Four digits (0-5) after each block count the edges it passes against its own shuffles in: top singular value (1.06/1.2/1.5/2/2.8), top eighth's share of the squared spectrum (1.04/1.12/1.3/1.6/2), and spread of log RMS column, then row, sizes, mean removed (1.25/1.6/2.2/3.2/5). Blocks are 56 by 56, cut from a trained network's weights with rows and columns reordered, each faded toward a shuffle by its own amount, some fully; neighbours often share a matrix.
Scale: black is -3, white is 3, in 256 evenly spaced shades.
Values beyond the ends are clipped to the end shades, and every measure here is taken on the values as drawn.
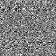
2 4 0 2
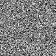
2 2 1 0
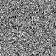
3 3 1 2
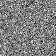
0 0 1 0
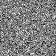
0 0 0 0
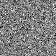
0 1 0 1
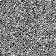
1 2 0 1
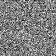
0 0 0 0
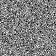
0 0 0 0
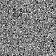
2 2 0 1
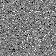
1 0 0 0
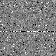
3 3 0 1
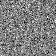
0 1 0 0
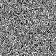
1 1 0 0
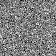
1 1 0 0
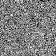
2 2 0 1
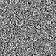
3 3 1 1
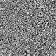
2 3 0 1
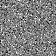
0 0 0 0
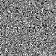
2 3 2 1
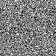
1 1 0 0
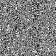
2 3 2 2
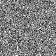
0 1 0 0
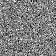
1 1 0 0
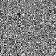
2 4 2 2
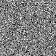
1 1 0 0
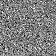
0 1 0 0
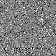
2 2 0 1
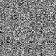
3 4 1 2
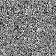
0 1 0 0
